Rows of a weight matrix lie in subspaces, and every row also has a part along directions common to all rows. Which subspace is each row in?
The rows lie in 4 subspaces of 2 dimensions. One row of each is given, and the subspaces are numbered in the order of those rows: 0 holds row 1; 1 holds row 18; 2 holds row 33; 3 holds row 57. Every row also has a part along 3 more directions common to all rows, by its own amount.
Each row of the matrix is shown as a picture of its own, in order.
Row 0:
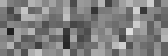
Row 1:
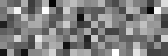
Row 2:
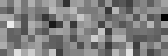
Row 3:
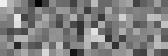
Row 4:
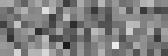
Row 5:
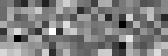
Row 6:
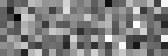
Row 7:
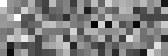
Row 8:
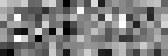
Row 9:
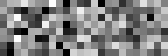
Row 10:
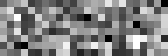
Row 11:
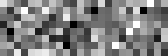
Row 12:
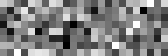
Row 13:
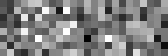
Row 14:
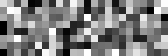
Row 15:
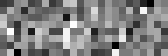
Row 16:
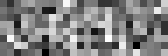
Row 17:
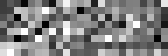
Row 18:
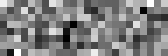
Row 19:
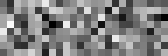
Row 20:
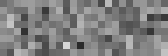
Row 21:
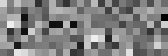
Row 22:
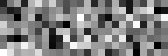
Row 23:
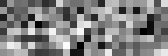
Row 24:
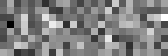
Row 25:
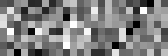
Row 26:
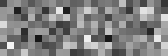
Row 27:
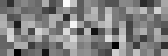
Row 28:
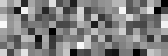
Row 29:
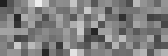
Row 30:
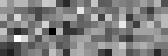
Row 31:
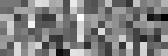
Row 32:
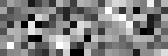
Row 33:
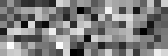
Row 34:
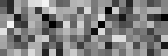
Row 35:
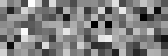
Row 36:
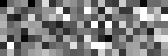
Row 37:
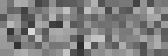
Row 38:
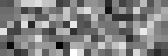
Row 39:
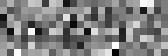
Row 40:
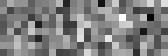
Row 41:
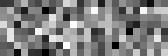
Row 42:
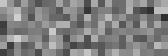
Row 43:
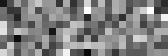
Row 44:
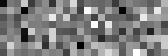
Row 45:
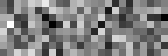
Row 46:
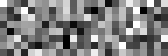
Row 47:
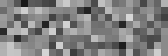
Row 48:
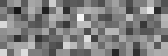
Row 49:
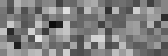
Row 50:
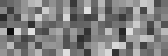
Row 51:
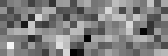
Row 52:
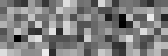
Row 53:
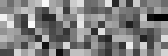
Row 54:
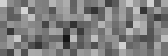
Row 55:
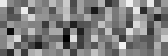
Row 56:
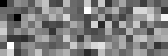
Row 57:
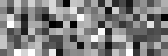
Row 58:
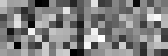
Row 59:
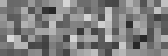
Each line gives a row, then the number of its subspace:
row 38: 2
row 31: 3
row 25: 1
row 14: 0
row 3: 3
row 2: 3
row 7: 0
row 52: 2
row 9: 2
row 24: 3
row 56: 0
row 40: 2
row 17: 2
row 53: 3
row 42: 0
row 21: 3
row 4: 1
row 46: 1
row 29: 3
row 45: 3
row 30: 2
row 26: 0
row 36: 0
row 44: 0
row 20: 3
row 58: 3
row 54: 1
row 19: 3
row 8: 2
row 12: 1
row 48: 0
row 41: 1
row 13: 0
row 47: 2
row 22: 0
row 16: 1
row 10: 1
